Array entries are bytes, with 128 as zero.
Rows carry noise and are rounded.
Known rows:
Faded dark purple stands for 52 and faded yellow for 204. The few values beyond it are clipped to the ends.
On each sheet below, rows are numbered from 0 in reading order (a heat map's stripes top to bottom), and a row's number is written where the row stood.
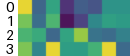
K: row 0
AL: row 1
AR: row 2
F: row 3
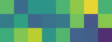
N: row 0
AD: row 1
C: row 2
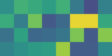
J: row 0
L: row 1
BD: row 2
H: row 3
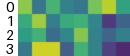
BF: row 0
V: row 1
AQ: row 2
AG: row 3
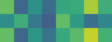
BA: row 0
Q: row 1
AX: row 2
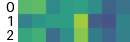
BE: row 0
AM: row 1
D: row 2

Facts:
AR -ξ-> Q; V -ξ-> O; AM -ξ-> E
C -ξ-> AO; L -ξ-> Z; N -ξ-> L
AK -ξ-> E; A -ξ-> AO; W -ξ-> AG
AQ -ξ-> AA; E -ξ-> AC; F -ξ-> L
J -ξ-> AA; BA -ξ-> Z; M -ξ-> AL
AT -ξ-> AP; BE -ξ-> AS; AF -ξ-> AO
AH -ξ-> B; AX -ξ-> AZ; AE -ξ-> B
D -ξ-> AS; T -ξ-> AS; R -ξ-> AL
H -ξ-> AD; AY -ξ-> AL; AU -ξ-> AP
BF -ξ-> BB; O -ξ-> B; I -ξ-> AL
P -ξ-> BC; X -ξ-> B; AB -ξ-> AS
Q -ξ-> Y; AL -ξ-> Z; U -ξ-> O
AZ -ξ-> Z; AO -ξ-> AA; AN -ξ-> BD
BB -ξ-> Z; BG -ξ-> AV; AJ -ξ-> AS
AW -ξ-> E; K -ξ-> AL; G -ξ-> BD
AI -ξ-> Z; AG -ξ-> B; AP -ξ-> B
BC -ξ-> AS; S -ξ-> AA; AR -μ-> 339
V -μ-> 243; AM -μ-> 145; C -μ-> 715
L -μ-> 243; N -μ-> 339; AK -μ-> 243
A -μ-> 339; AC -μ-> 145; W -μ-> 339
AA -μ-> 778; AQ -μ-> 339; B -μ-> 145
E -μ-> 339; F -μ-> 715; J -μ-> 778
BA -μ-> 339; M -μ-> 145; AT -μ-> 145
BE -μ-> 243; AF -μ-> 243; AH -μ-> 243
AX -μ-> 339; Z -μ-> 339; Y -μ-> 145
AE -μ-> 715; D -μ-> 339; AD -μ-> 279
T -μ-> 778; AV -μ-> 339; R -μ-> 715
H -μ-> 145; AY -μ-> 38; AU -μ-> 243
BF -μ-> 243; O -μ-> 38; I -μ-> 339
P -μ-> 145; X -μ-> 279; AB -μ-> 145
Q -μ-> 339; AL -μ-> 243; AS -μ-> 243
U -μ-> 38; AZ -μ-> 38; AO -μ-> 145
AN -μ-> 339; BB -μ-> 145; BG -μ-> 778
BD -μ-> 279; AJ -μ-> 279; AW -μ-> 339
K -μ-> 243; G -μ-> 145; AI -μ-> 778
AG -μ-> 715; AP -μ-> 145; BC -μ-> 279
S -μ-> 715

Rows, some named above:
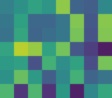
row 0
G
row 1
BD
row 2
BC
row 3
AE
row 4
AJ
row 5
AS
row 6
M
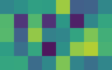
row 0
H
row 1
M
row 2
AI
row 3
Z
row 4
AN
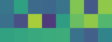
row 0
BD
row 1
BB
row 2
BG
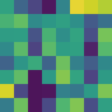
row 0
AZ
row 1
AF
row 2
AJ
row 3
X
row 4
Y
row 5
U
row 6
AY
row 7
O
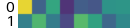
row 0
K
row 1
E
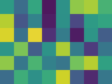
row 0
Z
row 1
I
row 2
R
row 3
W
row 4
BF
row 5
AT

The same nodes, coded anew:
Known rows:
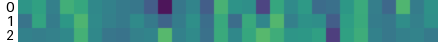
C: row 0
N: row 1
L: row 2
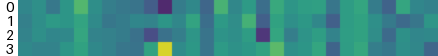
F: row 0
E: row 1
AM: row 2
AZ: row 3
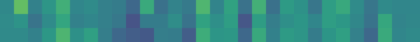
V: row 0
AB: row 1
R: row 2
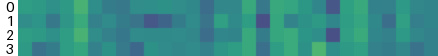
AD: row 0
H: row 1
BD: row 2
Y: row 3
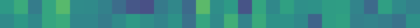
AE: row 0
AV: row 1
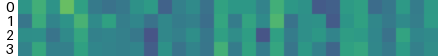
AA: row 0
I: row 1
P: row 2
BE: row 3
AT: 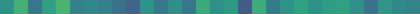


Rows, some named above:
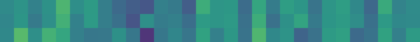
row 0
R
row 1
M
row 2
J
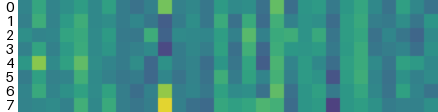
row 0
AY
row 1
AN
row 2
Q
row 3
AR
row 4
X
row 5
BF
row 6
AY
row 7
AL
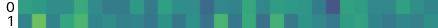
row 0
BC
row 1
W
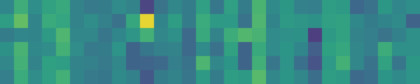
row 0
BG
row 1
O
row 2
Z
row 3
AJ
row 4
AF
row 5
AI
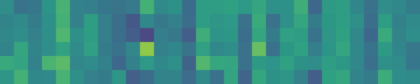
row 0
BB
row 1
M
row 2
R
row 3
AY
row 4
AG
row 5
AJ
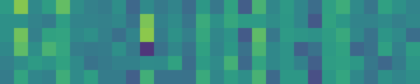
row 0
X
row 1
AS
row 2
U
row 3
J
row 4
E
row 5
K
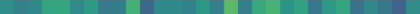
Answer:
Q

